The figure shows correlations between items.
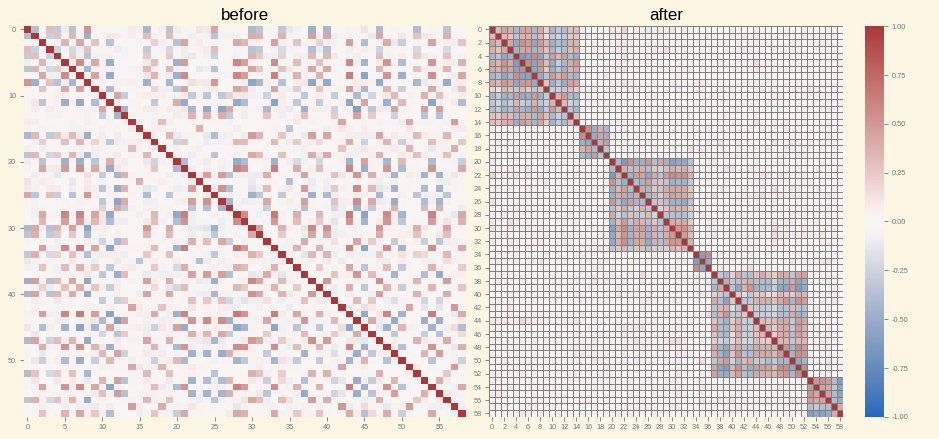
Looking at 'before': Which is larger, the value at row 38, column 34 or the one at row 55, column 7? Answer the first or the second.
the first
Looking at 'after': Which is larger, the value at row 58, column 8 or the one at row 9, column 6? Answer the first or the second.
the second
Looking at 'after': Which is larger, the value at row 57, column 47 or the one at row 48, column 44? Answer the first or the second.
the second
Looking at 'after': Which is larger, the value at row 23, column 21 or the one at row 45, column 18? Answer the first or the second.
the second
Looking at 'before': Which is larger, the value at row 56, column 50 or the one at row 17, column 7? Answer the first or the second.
the second
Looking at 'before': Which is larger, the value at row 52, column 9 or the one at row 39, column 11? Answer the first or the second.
the first
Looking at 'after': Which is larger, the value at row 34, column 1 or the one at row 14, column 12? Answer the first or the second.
the first
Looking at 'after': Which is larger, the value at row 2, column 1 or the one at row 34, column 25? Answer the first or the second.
the first
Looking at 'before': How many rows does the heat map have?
59
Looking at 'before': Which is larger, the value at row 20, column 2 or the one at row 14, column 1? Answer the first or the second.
the second
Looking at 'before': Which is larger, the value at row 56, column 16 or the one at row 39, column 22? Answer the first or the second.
the first
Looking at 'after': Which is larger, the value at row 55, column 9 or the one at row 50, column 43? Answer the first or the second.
the second
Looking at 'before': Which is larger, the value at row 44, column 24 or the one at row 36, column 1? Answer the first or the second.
the first
